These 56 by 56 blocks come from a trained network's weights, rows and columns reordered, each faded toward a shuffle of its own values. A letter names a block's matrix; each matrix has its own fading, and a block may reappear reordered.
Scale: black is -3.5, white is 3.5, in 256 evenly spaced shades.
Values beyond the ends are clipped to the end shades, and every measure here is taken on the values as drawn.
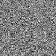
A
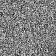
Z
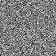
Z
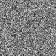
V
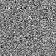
A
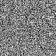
V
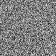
V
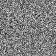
Z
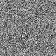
V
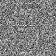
V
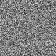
V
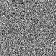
Z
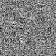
A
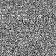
V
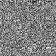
A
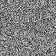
V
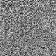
A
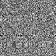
A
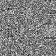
V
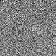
A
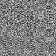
A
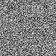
V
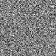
A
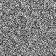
V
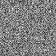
V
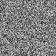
Z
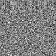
A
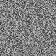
Z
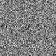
A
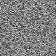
V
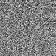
V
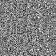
A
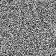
Z
